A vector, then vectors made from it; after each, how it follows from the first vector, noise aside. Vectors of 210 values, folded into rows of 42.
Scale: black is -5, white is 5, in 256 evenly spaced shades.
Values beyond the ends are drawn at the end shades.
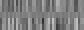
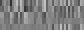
wrapped around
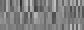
wrapped around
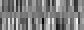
scaled up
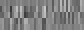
wrapped around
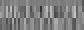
wrapped around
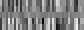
scaled up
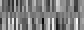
scaled up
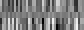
scaled up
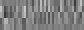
wrapped around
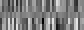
scaled up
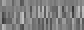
wrapped around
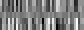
scaled up
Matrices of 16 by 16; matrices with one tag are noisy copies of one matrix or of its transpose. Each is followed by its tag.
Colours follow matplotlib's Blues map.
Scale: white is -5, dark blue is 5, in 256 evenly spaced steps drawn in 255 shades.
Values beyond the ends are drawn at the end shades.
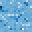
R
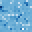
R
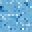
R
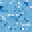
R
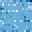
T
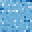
T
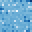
T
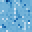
R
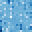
T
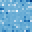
T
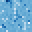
R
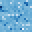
R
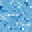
R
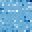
T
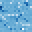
R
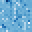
R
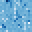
R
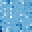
T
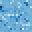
R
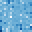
T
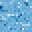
R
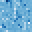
R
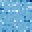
T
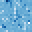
R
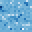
R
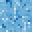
R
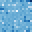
T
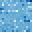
T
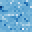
R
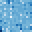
T
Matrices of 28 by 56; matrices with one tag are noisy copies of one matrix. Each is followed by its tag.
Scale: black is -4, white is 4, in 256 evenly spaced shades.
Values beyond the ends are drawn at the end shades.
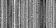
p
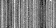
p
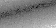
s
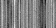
p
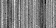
p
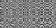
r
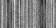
p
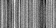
p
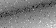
s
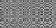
r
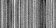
p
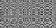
r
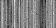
p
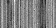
p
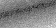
s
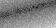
s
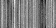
p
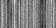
p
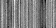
p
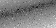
s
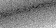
s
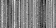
p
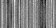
p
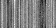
p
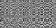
r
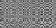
r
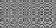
r
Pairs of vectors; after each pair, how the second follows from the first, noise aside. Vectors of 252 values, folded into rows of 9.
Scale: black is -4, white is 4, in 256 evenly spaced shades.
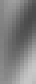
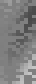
partly zeroed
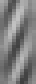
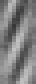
negated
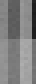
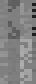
partly zeroed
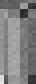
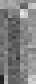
negated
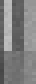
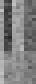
negated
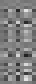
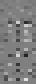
partly zeroed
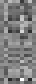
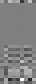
partly zeroed
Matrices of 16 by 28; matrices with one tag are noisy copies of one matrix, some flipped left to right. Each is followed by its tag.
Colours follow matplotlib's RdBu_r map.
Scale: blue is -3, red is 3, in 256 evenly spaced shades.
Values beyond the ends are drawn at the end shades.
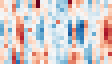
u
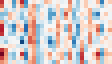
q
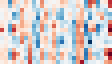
q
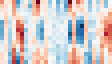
u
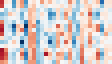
q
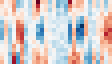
u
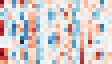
q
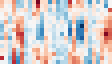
u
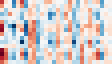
q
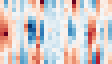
u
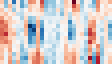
u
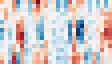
u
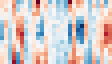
u
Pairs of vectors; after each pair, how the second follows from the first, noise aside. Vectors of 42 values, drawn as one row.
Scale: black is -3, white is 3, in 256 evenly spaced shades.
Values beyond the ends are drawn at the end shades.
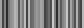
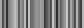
copied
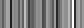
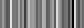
negated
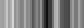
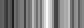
negated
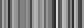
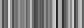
negated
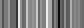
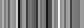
negated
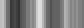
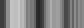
negated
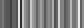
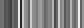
copied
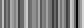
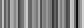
copied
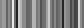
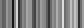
negated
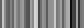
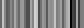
copied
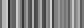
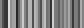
negated
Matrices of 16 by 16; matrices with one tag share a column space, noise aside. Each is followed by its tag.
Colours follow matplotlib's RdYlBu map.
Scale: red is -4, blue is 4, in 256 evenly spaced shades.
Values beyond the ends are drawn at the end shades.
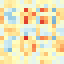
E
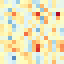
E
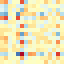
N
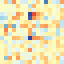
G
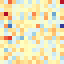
G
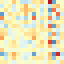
N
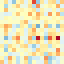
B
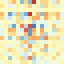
G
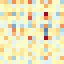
G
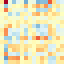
B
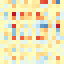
G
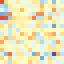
N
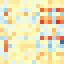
E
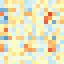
E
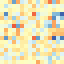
G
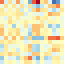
B
